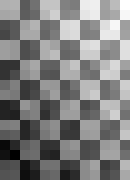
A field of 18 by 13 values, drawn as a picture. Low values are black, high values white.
Slope: up to the top right. Ninth with the highest average: top right. Average level on the scale: 50%. Ninth with the lowest average: bottom left. Grain: checkered.
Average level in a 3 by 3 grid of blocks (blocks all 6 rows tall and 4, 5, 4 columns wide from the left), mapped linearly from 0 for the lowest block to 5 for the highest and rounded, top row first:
245 | 124 | 012
